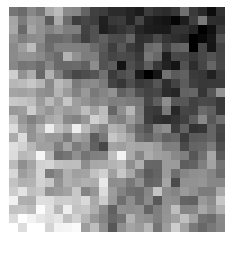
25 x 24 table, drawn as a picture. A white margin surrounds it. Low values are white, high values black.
Average level on the scale: 50%. Stripes: none. Ninth with the highest average: top right. Slope: up to the top right. Odd rows or columns: none. Ninth with the lowest average: bottom left. Mirror symmetry: none.
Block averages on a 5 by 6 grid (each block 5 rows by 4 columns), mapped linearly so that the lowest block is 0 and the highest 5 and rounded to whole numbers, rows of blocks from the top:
234555
223444
112344
122233
002222
